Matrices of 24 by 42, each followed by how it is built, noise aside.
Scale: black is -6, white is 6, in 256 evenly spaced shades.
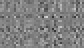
low rank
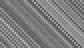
Toeplitz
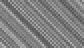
Toeplitz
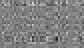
low rank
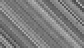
Toeplitz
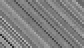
Toeplitz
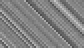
Toeplitz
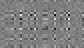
low rank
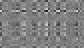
low rank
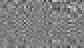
low rank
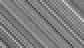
Toeplitz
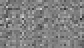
low rank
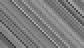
Toeplitz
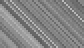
Toeplitz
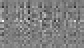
low rank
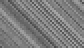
Toeplitz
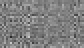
low rank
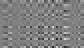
low rank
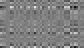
low rank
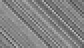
Toeplitz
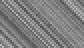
Toeplitz
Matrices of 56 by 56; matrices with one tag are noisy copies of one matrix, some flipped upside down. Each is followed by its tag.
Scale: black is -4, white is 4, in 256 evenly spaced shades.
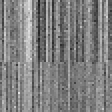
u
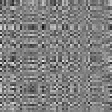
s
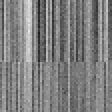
u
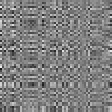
s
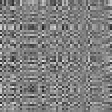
s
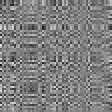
s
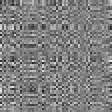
s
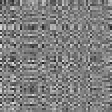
s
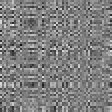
s
